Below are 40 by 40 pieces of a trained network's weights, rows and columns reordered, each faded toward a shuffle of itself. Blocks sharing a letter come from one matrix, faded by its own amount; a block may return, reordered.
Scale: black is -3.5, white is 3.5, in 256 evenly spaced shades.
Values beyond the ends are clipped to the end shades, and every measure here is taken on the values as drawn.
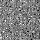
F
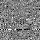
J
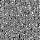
F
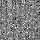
F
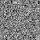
J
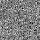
J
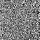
J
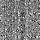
F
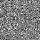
J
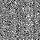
F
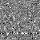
J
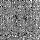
F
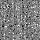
F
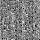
F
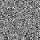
J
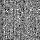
F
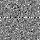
J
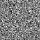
J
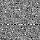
J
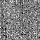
F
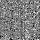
F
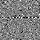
J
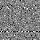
J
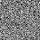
J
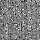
F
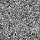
J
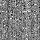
F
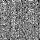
F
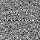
J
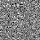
J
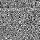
J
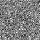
J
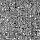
F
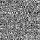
J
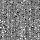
F
